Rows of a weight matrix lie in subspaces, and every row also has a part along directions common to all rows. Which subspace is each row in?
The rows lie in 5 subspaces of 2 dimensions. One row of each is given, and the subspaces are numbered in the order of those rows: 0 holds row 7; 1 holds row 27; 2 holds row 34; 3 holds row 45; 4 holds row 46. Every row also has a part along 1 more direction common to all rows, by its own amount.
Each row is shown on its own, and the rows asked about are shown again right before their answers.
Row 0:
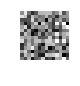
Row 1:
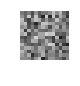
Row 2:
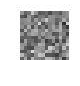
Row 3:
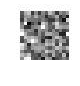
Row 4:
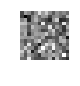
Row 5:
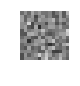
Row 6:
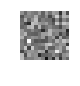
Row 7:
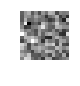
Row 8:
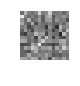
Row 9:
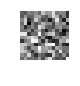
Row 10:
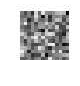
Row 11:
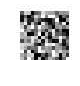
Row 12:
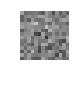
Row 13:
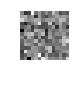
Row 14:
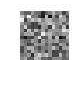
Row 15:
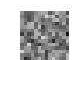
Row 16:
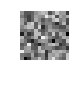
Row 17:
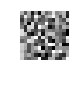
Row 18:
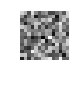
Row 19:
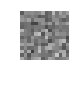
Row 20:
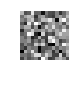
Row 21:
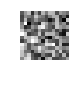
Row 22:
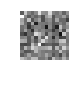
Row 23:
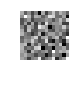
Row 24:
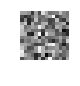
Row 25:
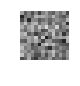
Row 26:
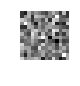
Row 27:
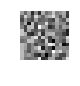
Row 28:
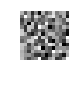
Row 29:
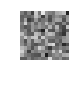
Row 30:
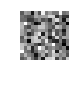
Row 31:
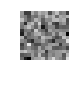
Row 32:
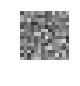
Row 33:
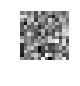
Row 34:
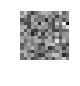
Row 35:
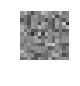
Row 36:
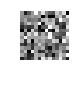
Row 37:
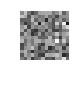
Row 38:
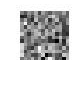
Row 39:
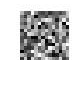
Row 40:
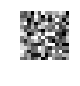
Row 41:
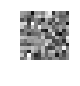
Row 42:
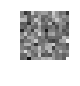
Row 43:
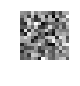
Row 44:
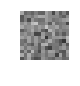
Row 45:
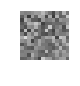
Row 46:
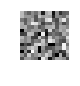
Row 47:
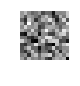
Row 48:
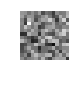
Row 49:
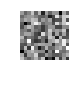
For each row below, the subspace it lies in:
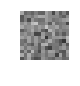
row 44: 4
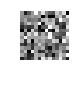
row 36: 3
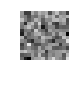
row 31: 0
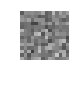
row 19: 4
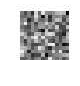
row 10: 3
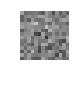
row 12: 4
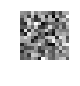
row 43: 3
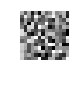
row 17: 1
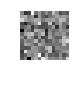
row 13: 0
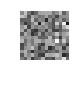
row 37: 2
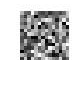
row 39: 2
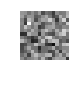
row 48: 0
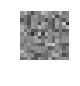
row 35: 2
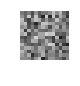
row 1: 3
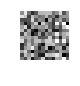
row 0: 2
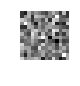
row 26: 2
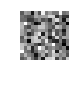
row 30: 1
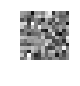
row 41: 4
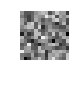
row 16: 0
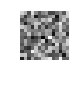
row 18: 2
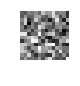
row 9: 0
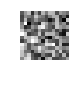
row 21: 0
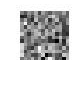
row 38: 2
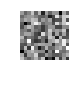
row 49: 1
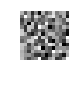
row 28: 1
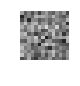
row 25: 4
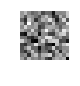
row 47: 0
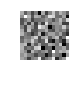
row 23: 1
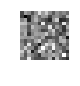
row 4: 1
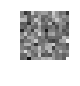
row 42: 0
